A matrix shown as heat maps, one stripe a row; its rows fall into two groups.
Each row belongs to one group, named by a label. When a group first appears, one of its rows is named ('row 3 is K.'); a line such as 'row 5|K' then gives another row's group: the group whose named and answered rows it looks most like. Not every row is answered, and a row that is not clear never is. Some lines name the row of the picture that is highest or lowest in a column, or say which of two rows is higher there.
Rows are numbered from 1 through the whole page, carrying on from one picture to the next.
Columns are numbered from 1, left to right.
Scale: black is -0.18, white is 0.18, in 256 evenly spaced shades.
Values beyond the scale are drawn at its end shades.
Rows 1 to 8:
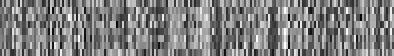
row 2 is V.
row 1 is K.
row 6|V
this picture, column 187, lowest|1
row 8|K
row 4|K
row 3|V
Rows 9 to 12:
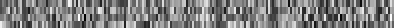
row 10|K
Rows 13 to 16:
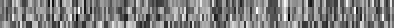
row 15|V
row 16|K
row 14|V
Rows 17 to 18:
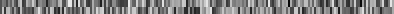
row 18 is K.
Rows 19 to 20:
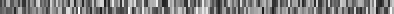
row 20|V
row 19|K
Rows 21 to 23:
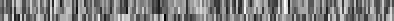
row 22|V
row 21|V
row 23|K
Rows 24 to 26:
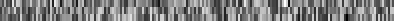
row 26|K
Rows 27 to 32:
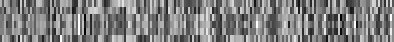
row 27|K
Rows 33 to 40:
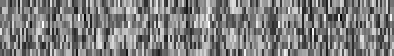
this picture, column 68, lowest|35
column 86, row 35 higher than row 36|Yes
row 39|K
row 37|K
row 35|V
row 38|K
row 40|V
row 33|K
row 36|V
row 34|K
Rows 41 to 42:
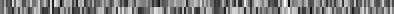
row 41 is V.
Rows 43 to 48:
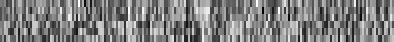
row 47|K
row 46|K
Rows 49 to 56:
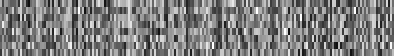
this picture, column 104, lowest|51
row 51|K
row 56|K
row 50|V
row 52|K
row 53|V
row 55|V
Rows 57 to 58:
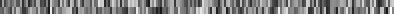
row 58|V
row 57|K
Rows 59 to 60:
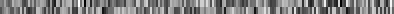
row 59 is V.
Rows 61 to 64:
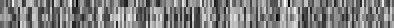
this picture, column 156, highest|61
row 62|K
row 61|V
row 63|K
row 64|K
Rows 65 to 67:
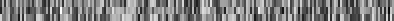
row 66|K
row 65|K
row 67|K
